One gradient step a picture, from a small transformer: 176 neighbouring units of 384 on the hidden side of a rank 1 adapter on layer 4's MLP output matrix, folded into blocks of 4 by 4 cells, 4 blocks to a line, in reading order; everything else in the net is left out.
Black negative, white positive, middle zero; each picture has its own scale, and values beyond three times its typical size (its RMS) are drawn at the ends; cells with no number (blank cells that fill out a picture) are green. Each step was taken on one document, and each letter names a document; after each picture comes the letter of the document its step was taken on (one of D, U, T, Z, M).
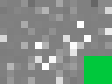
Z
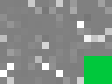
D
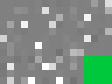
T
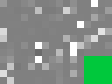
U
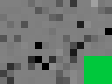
Z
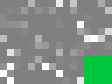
D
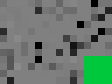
U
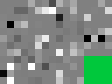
D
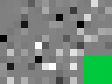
T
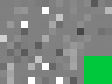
T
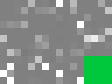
D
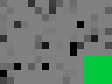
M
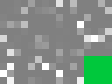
D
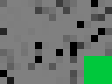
U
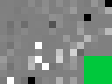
T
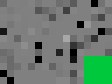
U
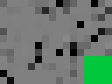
U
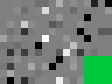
T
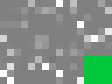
D
